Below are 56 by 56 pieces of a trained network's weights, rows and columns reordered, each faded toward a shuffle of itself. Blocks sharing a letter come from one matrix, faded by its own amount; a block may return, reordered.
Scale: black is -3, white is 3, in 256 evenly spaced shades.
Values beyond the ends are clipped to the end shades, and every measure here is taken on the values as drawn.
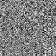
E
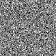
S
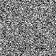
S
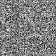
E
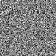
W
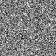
W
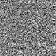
E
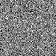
S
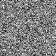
W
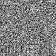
W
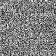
W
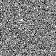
S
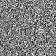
W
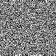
S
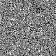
S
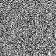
W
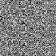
E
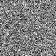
S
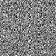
E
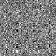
E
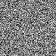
W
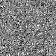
S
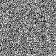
W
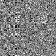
E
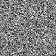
S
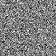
W
